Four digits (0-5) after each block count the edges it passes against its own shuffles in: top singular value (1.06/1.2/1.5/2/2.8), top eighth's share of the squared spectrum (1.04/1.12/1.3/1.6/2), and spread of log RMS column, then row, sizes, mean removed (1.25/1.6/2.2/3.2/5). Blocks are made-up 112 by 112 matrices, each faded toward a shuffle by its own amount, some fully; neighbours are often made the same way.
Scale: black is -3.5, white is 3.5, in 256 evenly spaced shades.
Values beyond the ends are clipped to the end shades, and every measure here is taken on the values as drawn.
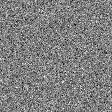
0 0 0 0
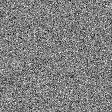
0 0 0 0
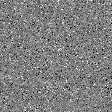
0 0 0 1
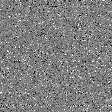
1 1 0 2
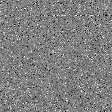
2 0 0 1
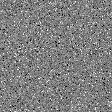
0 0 0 1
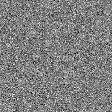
3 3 1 1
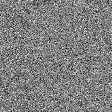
3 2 1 1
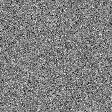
0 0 0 0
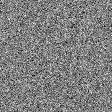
0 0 0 0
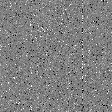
2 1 1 0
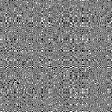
5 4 3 3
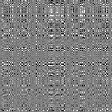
5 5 4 4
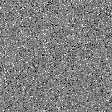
3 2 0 0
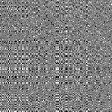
5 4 3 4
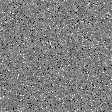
0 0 0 0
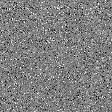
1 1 0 2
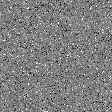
0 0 0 0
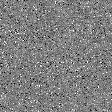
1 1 0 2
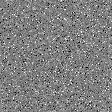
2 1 0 0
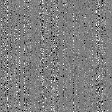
2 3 4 0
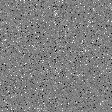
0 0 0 0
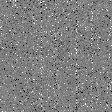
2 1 1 0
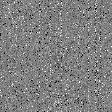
1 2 2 0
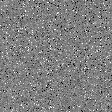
1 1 1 0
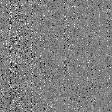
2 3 4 0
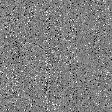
1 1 2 0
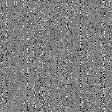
2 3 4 0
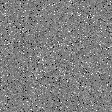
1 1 1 0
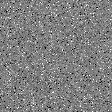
0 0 1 0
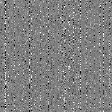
3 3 4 0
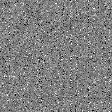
1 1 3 0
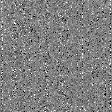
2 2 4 0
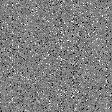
2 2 2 0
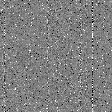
3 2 2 0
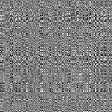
5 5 4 4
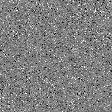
3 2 0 1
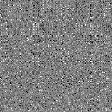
4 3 2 2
